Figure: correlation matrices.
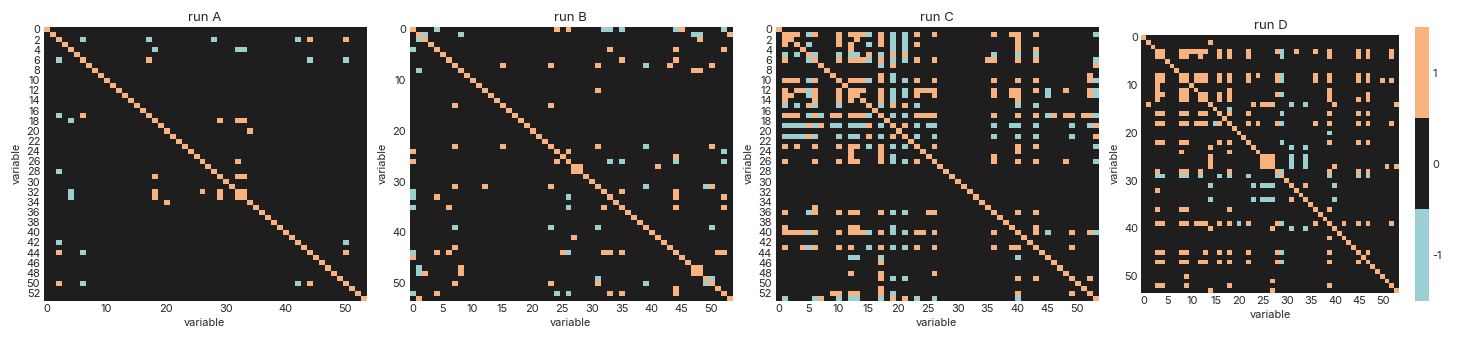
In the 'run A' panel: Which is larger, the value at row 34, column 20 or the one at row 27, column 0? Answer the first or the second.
the first
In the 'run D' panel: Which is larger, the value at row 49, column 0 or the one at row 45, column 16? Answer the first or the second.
the second
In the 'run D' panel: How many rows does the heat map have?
54
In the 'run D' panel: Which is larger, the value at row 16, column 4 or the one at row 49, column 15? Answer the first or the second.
the first
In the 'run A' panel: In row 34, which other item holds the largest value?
20
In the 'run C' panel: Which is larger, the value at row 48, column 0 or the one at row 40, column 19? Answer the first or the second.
the first
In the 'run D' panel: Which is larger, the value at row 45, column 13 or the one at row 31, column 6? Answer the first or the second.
the first
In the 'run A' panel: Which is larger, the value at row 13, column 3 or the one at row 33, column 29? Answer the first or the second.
the second
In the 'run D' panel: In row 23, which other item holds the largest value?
14
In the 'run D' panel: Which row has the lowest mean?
29
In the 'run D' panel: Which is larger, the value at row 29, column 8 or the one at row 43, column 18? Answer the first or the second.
the second
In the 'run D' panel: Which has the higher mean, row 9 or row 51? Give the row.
9
